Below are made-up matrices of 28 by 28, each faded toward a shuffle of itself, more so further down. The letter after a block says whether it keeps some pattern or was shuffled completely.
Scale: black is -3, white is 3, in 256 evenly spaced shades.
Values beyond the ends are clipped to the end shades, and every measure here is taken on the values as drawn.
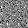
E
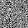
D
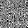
D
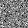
E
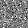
E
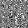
D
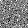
E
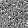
E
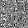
D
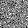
E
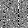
D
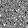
E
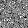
E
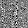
D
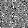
D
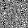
D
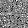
E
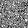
E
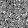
E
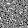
E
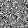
E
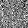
D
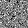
E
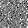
D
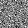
E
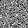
E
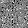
D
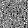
D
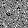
E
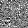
D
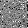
D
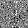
D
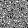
E
